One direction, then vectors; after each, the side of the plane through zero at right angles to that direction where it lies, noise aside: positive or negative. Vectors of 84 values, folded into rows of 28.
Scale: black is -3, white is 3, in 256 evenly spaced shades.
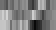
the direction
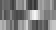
positive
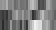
negative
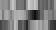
negative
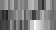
negative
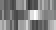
positive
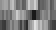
negative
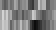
positive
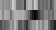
negative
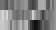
positive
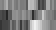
negative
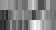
negative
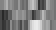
negative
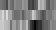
positive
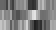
positive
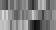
positive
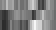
negative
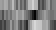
negative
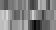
positive
